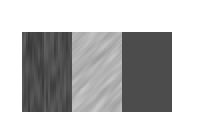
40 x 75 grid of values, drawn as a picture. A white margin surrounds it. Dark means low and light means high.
It is made of 1 by 3 panels. Panel 1,1: low, streaked downward, faint in contrast. Panel 1,2: high, slanting up to the right, faint in contrast. Panel 1,3: low, flat.
